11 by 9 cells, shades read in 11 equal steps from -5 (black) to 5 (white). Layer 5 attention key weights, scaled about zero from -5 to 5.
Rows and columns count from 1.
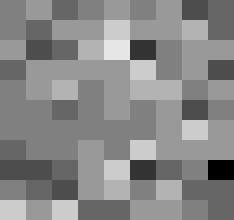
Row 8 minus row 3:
-2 2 1 -1 -4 6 1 0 0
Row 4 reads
-1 1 1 1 1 3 0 1 -2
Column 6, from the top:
0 1 -3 3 2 0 0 3 -3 0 1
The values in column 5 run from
-1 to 4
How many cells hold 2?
7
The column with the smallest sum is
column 9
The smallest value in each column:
-2 -2 -2 -1 -1 -3 -1 -2 -5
